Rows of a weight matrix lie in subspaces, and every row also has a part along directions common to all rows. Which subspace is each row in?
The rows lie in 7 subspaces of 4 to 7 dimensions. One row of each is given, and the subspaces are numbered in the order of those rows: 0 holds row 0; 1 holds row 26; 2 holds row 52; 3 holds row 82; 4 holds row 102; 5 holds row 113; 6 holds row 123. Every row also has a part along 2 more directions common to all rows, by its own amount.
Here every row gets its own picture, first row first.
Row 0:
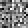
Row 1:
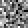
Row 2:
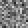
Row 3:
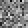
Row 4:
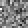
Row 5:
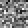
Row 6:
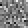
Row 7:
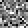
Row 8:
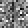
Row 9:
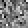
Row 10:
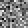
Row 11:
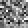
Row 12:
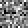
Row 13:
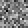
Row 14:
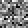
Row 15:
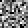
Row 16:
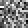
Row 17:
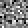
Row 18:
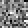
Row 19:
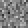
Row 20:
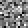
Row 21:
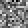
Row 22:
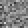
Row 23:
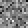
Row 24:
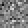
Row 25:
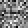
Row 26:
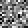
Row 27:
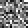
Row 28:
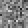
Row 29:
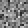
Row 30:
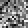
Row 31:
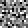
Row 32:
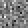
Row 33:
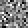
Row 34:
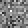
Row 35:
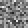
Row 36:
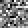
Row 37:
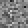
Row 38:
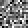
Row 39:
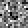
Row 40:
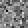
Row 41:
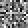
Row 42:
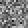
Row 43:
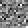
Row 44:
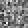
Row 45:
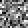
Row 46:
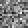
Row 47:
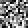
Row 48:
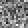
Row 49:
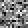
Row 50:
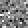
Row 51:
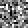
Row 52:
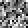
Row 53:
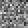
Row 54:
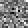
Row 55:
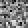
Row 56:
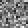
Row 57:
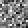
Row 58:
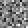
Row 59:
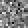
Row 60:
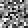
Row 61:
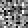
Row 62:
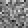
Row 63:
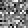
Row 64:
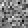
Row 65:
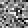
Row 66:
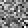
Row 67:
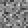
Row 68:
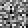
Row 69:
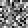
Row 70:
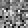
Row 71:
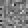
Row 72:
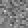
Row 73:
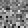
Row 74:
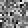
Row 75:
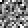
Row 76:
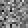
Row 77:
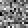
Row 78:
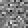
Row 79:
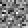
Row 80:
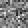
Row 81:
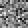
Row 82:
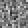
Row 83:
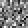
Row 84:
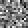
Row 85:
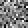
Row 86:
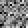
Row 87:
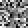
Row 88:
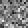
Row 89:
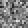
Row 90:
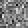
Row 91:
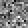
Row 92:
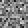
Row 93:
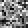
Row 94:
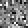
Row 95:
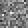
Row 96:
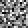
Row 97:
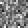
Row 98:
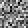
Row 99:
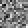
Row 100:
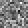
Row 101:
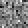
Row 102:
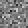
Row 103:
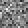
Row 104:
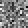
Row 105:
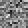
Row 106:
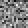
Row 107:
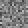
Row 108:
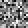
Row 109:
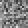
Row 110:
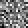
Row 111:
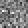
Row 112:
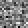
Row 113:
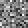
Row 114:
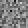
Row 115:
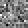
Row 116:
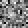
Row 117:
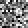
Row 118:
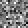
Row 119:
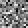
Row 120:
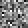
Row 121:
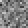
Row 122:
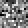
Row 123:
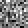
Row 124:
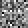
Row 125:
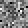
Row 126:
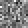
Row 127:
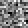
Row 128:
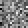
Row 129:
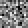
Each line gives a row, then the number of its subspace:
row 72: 1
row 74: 5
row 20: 6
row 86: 5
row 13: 2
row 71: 5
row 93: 0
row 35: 3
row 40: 2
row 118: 6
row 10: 5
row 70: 6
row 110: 4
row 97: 6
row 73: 6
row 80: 2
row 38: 1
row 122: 2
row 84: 0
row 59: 0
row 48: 6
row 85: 0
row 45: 2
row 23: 2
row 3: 5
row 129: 3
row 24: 0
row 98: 0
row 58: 4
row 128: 0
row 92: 2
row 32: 3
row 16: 0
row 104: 0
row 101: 1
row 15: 2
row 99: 4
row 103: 2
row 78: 2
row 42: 2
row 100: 0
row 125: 0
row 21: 2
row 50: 3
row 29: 6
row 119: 4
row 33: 4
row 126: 1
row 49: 0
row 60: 5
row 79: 4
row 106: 1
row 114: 4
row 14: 1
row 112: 6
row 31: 4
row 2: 6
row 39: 3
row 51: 3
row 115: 3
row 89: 1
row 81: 2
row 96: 4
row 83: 0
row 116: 6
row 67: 4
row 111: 3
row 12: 1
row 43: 4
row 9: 3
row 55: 3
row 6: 1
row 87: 4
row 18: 2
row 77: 5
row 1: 0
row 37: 4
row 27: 4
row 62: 6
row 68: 5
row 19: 3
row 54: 5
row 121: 4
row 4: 0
